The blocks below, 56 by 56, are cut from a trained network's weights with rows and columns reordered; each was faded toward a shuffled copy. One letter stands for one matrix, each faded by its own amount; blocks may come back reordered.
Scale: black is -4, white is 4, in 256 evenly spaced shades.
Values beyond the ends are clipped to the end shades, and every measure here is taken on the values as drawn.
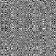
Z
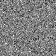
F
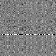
Z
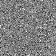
F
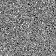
F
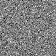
F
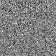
F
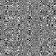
Z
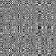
Z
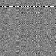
Z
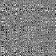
Z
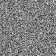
F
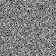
F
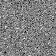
F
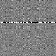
Z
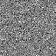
F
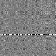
Z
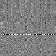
Z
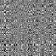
Z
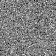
F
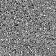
F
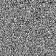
F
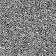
F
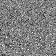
F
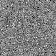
F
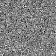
F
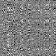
Z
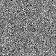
F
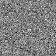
F
